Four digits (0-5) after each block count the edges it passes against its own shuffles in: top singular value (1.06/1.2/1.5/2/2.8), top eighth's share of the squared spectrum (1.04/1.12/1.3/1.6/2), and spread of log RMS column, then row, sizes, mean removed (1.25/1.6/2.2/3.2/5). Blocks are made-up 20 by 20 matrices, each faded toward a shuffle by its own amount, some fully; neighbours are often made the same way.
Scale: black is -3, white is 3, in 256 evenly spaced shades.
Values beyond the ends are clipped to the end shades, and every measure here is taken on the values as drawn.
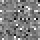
1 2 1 1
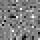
1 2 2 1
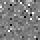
0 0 0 0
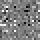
1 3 2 2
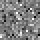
0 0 0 0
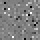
0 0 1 0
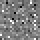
1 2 0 0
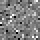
0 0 0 0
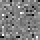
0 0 0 0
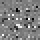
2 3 1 2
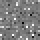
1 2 0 0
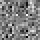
3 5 2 2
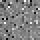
1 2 0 0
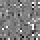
2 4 1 0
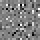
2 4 1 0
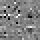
2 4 1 1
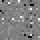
2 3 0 0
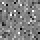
1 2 0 0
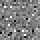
1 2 0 0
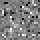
2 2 1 0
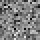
0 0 1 0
